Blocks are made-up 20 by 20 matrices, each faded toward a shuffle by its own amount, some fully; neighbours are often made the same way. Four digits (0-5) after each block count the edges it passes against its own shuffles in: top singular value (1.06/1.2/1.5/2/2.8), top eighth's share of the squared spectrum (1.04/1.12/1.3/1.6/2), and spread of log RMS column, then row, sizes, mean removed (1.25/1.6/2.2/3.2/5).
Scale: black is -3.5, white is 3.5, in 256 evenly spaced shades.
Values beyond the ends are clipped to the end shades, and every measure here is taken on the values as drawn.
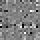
3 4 2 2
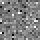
0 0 1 0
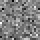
0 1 0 0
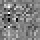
3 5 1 2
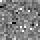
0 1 0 0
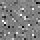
0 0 0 0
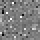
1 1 0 0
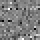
1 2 0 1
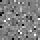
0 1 0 0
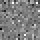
0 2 0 0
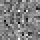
2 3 2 0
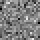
0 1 0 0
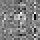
3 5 3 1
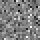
0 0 0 0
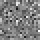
2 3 1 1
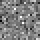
0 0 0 0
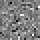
0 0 0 0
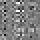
3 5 3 1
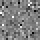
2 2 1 0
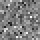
1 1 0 0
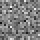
1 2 0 0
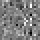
3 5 2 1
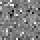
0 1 0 0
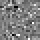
2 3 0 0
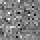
1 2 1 0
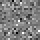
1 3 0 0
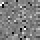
2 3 1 0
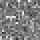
1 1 0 0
